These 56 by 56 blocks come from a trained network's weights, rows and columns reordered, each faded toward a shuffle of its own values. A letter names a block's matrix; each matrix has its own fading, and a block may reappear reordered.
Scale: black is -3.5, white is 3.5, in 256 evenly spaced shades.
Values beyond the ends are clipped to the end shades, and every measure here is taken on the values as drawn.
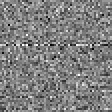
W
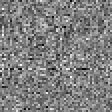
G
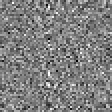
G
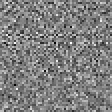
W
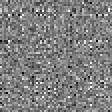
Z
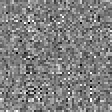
Z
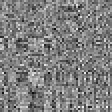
W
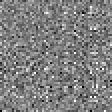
Z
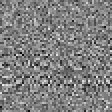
W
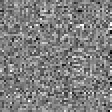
G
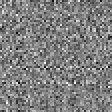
W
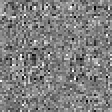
Z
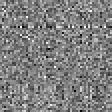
W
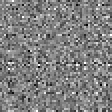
Z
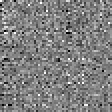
Z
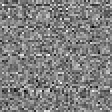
W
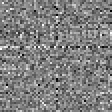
G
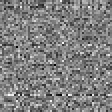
W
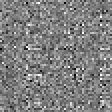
Z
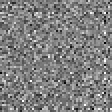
G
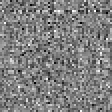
G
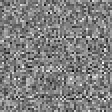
W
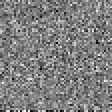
G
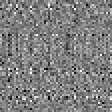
Z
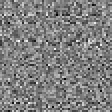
W
